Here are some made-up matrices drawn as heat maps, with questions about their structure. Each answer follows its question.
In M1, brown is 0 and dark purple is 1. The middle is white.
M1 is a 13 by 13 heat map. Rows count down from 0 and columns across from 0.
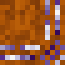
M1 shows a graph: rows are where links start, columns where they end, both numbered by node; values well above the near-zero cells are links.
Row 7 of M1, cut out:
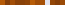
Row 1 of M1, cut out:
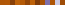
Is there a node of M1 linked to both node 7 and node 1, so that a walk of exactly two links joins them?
yes
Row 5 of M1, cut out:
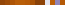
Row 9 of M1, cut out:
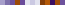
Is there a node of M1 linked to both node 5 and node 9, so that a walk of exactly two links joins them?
no
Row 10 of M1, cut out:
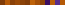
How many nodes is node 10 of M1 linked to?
2
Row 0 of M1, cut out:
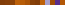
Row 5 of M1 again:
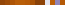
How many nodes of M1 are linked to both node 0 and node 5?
2
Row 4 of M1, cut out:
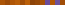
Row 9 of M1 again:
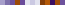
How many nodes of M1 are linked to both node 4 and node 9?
0
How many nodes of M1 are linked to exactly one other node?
3
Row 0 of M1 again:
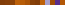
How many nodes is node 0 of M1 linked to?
2
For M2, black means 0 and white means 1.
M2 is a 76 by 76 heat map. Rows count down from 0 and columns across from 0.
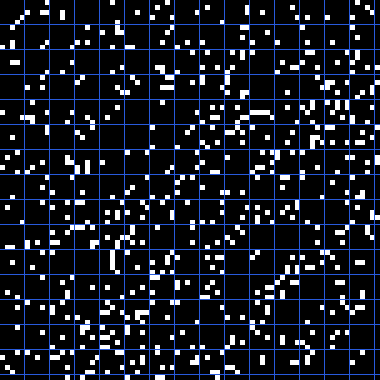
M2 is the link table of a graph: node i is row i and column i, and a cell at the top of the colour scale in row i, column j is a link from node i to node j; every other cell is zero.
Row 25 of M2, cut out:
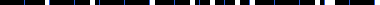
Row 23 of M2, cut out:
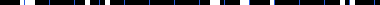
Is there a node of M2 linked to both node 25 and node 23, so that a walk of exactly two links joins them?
yes
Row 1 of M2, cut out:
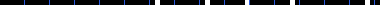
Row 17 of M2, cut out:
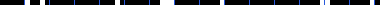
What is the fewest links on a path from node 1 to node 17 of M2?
3
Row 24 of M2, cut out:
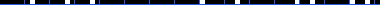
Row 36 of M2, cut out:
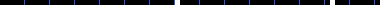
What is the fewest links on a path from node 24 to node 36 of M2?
3
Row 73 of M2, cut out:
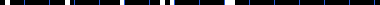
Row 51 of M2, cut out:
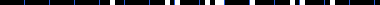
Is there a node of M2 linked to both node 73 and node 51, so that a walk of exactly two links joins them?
no
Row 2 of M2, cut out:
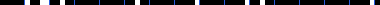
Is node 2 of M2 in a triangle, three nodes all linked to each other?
yes
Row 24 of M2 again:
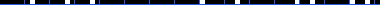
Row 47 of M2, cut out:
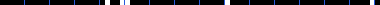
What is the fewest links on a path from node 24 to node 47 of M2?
1
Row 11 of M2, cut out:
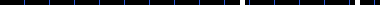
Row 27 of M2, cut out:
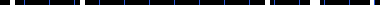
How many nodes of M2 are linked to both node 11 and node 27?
0
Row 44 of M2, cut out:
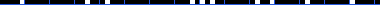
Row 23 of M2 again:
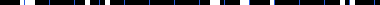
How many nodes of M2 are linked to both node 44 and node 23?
6
